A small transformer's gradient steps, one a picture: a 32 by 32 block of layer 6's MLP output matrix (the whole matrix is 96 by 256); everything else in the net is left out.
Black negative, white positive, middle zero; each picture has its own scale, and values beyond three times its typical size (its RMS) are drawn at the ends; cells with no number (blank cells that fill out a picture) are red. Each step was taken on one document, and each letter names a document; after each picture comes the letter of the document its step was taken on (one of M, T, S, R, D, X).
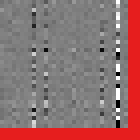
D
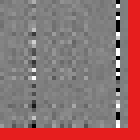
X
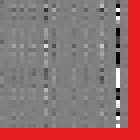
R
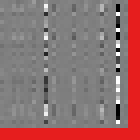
R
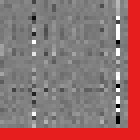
D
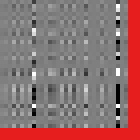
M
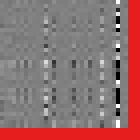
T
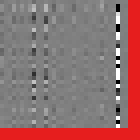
R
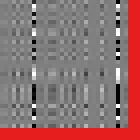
M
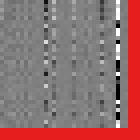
T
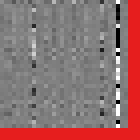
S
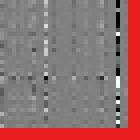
R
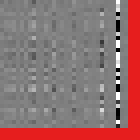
X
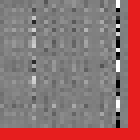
S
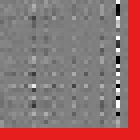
X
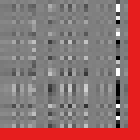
M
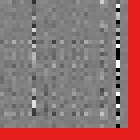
S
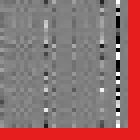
T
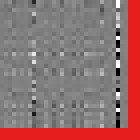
S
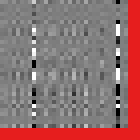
M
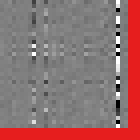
D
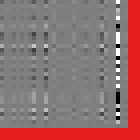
R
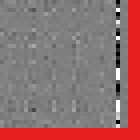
X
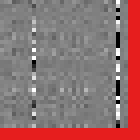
S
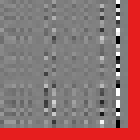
T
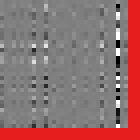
R
